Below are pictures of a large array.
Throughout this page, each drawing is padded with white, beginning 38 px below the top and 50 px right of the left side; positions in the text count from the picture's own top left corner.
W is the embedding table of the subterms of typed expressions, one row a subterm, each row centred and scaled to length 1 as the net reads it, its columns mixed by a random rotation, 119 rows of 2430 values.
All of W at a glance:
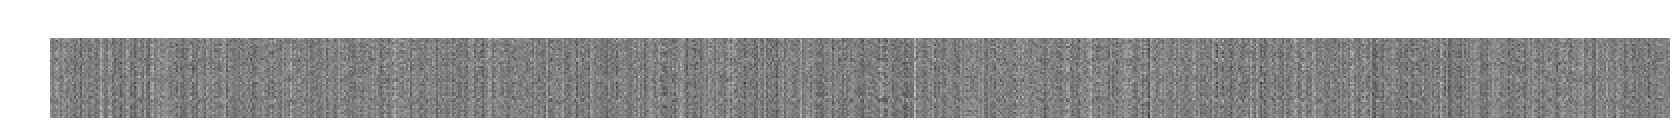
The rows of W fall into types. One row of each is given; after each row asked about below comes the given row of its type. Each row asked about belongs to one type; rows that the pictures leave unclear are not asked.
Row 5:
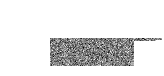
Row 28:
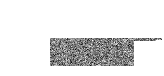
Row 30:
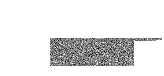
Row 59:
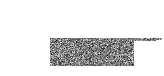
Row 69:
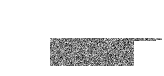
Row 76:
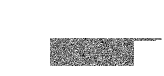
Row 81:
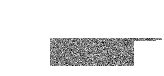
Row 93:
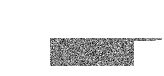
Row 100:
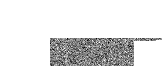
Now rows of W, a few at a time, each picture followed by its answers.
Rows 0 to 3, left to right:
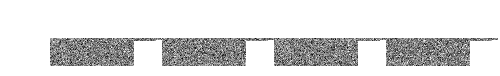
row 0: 28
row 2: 28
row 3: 5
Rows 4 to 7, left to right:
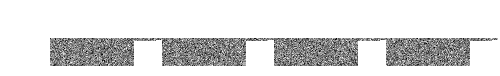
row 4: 76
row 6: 93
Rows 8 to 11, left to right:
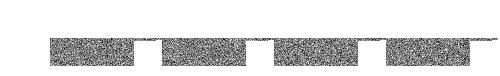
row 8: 59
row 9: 100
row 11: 76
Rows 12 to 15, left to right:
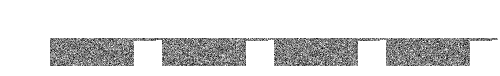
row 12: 100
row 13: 30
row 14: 30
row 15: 76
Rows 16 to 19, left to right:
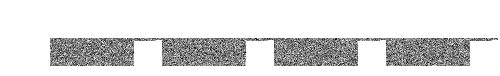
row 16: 5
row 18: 93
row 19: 28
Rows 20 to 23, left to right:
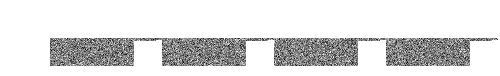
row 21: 28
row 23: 28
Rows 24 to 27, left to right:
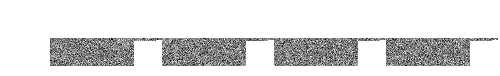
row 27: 30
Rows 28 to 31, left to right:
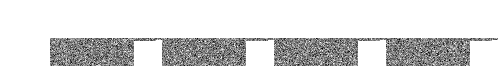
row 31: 93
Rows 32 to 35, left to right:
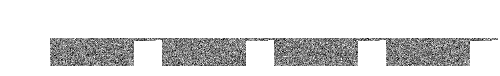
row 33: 81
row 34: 5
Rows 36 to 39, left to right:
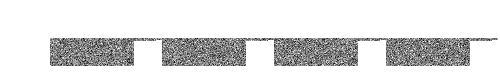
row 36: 93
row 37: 100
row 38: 93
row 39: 76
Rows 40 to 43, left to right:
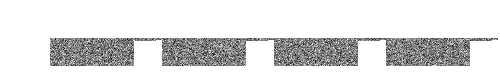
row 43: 28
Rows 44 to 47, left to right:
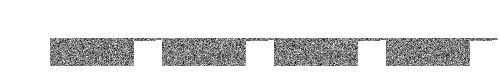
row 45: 69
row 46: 69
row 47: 100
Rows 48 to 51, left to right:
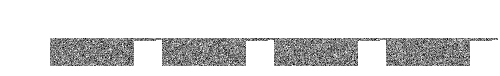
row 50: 81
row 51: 28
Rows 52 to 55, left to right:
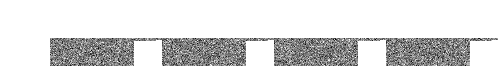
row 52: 30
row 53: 93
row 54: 100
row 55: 5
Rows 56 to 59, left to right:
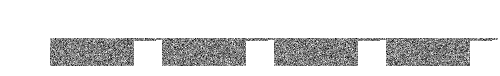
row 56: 76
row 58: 59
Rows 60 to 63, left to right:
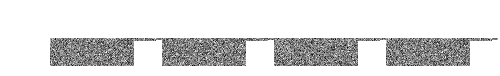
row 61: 5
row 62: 28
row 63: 76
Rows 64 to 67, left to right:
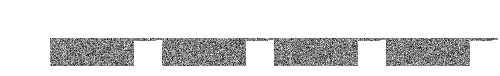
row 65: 76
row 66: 100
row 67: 100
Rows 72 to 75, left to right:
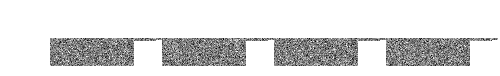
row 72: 76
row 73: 28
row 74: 76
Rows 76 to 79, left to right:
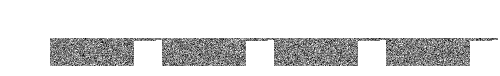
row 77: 28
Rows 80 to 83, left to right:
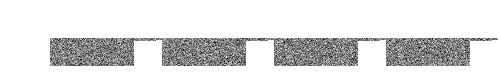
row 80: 30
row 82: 93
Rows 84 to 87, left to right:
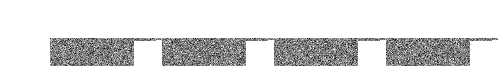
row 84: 59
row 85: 93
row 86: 76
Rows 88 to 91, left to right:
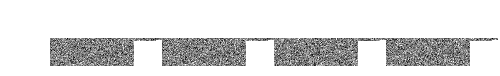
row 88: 100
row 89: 100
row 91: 30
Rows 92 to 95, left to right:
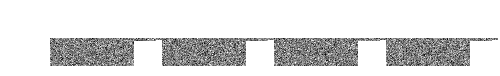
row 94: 5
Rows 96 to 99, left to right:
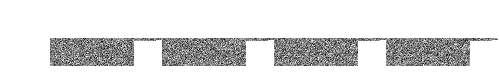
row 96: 76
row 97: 100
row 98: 5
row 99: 5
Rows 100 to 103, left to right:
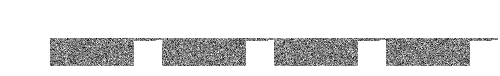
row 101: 76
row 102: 28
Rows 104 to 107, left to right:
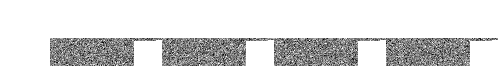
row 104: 81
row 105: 5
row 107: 100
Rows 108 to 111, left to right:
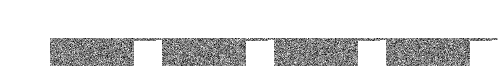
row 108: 59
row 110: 59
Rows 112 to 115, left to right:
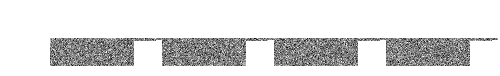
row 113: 5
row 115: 100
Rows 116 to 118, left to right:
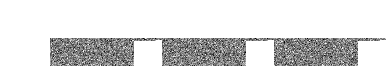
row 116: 5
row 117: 5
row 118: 93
